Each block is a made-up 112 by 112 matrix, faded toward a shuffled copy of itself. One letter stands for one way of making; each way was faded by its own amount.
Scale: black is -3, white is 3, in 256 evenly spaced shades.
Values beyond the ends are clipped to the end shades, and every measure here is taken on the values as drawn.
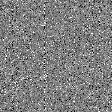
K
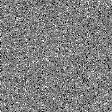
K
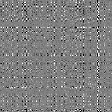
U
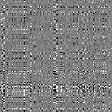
U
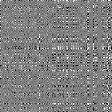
U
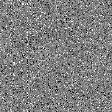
K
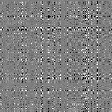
U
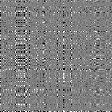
U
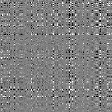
U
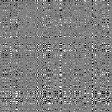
U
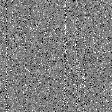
K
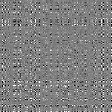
U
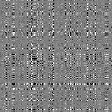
U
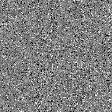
K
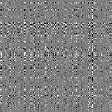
U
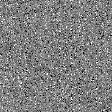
K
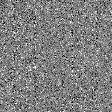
K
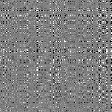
U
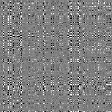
U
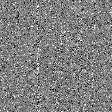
K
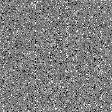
K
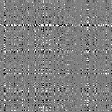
U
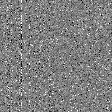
K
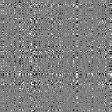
U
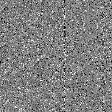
K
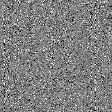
K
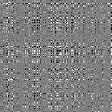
U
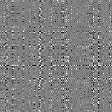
U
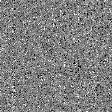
K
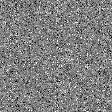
K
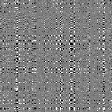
U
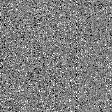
K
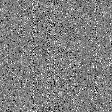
K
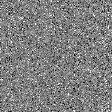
K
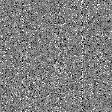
K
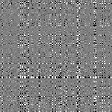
U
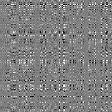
U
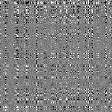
U
